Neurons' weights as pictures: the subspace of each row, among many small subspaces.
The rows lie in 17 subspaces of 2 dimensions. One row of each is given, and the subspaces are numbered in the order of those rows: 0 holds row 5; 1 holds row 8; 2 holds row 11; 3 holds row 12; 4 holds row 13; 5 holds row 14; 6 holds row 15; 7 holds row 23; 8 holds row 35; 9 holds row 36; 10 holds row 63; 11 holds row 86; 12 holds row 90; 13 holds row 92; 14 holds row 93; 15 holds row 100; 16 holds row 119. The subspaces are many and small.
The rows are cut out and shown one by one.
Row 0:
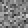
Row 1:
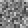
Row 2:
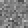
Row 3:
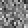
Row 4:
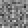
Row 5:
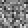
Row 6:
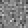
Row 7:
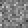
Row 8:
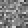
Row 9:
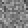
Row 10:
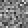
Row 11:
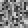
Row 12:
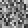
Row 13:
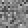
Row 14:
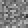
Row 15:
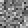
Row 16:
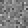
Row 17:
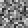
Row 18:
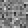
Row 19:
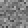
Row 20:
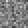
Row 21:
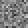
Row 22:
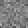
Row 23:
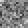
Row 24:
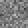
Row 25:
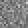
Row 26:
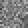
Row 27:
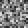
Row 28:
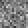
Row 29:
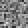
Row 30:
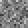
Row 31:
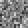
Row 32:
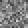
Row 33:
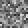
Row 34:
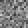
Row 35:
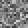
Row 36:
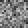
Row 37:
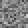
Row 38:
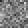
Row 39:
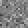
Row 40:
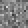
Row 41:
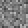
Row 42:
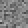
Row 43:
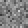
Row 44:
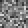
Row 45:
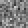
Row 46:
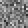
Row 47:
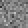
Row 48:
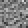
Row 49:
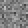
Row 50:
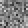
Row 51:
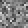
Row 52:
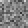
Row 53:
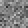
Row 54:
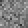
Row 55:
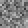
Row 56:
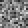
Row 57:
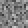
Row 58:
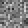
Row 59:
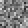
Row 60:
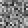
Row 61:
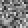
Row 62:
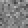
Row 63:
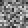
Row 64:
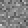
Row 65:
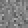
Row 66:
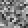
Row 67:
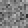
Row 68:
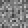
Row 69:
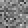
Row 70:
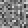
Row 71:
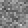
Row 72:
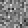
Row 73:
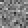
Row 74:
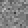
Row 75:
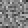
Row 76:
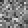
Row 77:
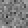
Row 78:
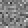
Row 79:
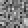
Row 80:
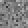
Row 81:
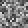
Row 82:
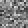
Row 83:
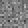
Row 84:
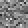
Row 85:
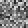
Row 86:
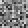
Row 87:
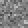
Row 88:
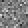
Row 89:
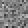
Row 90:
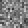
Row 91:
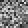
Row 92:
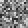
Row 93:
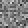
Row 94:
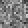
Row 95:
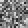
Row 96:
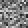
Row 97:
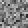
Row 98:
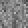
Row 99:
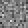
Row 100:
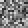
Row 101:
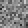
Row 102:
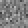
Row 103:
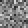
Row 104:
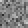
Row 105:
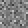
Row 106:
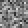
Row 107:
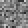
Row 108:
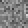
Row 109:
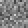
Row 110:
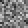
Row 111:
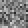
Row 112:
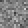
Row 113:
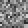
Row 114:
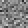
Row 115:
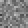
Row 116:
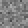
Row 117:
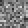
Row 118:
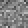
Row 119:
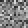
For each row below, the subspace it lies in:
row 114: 8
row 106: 2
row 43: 9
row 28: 10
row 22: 10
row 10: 4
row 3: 3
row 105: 15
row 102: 14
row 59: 6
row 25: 15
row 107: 1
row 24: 16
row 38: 4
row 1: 0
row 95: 13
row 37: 9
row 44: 15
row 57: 2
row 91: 4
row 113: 9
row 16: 6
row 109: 16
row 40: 2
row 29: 1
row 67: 4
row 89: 5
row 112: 0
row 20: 2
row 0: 5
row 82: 16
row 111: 10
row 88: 4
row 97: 8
